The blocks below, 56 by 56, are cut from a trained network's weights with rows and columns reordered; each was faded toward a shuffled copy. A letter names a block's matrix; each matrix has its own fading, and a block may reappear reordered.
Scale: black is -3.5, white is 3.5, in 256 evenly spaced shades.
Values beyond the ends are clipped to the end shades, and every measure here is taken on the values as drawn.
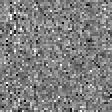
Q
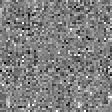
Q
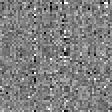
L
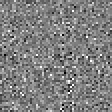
Q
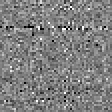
L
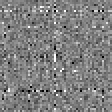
L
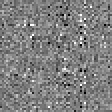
L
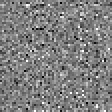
Q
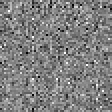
Q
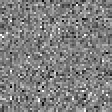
Q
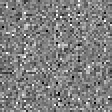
Q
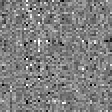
L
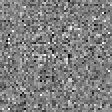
Q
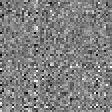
L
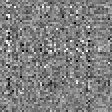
L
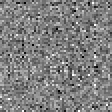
Q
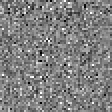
Q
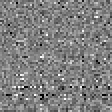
L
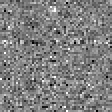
Q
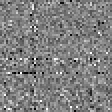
L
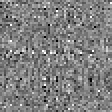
L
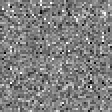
Q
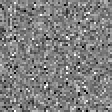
Q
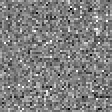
Q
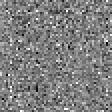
Q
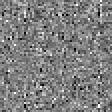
Q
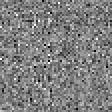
Q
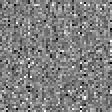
Q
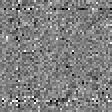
L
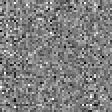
Q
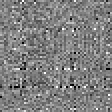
L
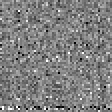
L
